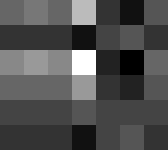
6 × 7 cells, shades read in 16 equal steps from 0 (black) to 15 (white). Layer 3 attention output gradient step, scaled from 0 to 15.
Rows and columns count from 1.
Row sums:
39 22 48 37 29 22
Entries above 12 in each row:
0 0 1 0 0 0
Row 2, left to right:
3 3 3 1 4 5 3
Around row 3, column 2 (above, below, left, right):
3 6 8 8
